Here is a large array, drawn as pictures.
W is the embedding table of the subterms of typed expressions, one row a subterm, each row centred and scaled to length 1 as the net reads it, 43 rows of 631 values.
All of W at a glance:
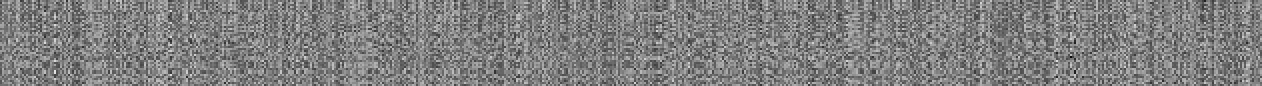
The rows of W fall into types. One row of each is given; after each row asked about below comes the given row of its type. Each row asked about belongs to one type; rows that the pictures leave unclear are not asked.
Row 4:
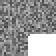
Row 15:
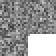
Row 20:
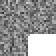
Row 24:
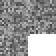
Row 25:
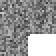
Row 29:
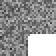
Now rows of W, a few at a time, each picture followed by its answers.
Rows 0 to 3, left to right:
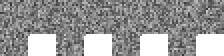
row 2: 4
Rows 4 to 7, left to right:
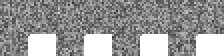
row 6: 29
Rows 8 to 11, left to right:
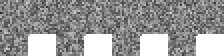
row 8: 20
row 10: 4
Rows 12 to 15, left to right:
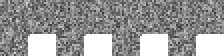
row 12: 25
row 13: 15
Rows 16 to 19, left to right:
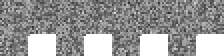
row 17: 24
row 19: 20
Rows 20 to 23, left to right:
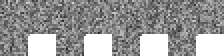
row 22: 25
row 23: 15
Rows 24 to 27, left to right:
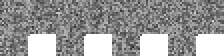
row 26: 4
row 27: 24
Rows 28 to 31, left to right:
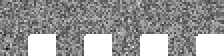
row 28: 29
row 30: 25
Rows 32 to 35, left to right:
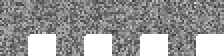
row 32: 24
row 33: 24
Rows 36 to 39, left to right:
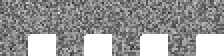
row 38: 4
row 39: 20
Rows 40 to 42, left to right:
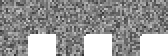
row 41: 24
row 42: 4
